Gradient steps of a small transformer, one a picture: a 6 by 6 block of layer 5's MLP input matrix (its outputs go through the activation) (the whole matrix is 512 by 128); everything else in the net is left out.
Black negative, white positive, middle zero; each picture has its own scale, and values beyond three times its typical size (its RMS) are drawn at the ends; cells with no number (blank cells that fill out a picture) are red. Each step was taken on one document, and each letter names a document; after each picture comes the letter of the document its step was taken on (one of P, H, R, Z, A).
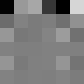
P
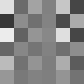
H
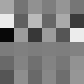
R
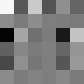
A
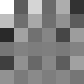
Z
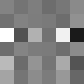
H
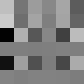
Z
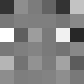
H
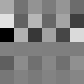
R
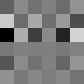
R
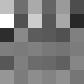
R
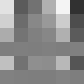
H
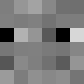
Z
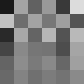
A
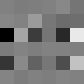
R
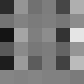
Z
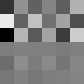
A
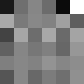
A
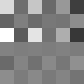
Z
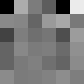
A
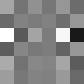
H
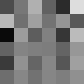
A
